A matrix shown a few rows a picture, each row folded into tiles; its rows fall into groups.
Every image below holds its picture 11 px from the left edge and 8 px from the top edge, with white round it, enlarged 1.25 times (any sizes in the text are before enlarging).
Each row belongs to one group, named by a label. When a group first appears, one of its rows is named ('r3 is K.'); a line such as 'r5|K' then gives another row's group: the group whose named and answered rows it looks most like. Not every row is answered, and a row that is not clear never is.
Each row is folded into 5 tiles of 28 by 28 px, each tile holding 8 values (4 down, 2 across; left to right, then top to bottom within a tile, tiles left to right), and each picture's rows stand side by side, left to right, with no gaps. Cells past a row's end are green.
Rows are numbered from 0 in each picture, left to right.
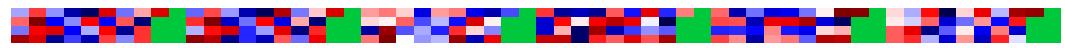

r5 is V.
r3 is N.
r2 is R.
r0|R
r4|N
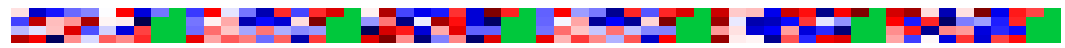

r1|R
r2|R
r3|R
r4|V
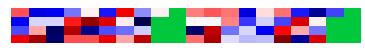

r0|N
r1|R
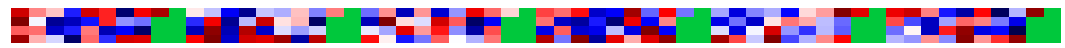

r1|N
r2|N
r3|V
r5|V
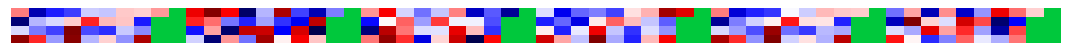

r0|N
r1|V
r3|N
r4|N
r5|N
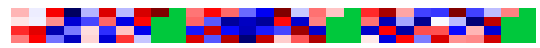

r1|V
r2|V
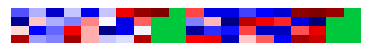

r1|N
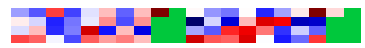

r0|V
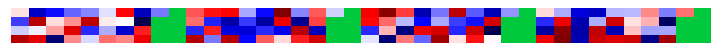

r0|N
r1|V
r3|N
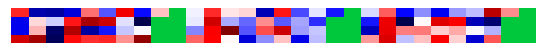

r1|R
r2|N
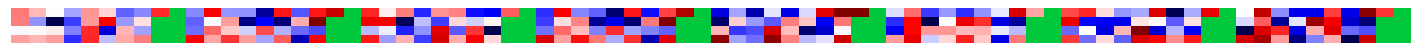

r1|R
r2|V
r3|R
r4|N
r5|N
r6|V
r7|R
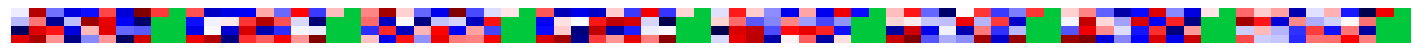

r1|N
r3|N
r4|R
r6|R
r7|V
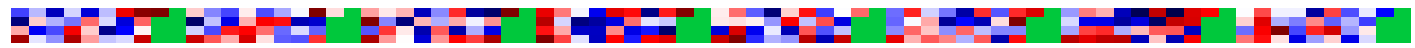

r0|N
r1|N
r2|V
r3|V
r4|R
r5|R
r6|R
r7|R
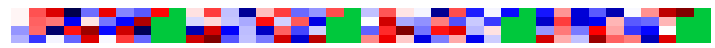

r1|R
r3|N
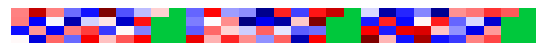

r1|R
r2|N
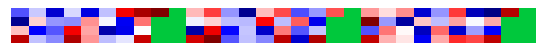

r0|N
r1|R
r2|V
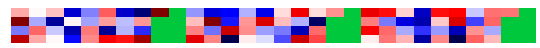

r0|V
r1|N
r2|V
